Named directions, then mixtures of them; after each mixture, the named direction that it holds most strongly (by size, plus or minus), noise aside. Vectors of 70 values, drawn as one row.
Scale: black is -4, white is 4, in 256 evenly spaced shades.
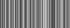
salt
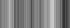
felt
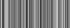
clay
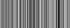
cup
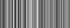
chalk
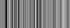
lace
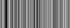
lace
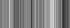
felt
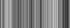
felt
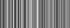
chalk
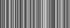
salt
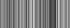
cup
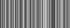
salt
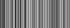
chalk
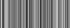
clay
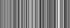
cup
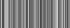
clay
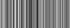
chalk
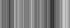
felt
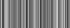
clay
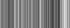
felt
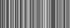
salt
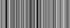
lace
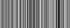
cup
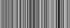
cup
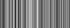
chalk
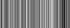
clay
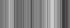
felt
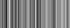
lace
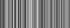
chalk
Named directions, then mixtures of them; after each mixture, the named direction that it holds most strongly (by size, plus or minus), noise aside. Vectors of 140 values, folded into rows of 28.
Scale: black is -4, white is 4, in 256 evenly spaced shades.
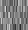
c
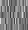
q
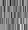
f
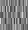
q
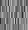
q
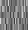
q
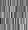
q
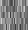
c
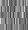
q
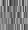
f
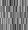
c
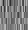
f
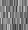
c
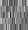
c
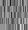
f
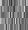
q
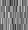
c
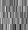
c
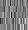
f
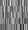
f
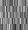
c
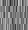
c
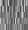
q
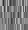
f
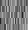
q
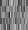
c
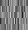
q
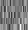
f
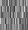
q
